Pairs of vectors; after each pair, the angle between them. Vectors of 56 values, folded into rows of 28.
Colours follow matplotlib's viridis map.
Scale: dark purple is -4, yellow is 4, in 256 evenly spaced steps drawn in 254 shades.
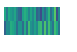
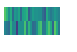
partly aligned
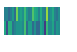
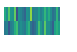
partly opposed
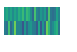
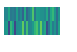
nearly opposite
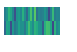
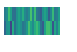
nearly parallel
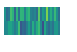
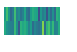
nearly opposite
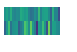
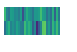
partly aligned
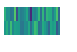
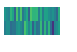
partly opposed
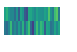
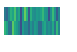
partly opposed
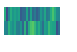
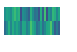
partly aligned
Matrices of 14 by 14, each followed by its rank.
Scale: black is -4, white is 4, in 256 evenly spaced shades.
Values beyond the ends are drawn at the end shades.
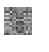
three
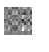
two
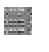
two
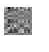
two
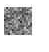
full rank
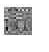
three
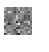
three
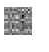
three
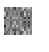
three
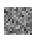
full rank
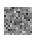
full rank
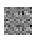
three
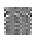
two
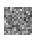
full rank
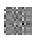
two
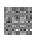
two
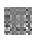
two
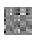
two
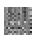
three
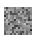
full rank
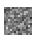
full rank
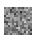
full rank
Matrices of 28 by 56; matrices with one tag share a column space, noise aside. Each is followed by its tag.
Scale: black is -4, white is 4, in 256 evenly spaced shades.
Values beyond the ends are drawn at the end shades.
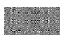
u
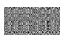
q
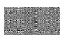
u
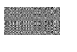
q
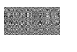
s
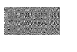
s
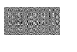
s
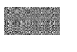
q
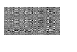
u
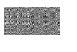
s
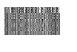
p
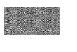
u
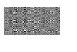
u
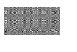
u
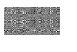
u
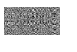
s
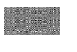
u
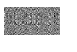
s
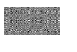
u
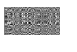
s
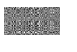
q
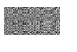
q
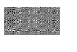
u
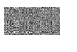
q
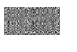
q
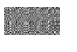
q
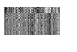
p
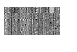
p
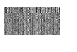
p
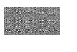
u
